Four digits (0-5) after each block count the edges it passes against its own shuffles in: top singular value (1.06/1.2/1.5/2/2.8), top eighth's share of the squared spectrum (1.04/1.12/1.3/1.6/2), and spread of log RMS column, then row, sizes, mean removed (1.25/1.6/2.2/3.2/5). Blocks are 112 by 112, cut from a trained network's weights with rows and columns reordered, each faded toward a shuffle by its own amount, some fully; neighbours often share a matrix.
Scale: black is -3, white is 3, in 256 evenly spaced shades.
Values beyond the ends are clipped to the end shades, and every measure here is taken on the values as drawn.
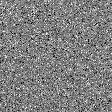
1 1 0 0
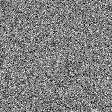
2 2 0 0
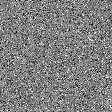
0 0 0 0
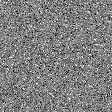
0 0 0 0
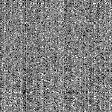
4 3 1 3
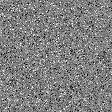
0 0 0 0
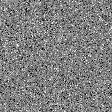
0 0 0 0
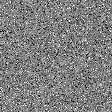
0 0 0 0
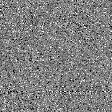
2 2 0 2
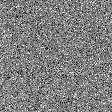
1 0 0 0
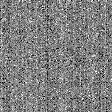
3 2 1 2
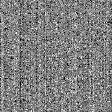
3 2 1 2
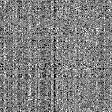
4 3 2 3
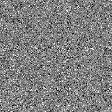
3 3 2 2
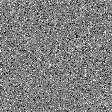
2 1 1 0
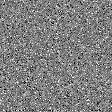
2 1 1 0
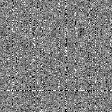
4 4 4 2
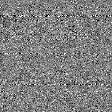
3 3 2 3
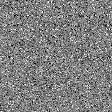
1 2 0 2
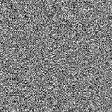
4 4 2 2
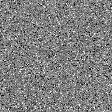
1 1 0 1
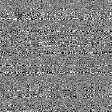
3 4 2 4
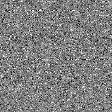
2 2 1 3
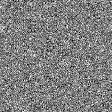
3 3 1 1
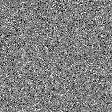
2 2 0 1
